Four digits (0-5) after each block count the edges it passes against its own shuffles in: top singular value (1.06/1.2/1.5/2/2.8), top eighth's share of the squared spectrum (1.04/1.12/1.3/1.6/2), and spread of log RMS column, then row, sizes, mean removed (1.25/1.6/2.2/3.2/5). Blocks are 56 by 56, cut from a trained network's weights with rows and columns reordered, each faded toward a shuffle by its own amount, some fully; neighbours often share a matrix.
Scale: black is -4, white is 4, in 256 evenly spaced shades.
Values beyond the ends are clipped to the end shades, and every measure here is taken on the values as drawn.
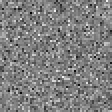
2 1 0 0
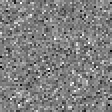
0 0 0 0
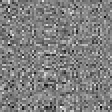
4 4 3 2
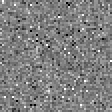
0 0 0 0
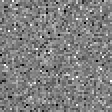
1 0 0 0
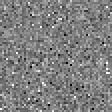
0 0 0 0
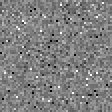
0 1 0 0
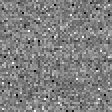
1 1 1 0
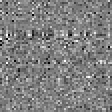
3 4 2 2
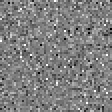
1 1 0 0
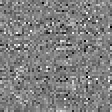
3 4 2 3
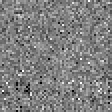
3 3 1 1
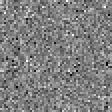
2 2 1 1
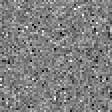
1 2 0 1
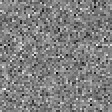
2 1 0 0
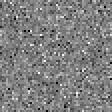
1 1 0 0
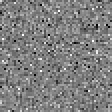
2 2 0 1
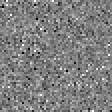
1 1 0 0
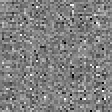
3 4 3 1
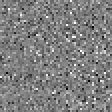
3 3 1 1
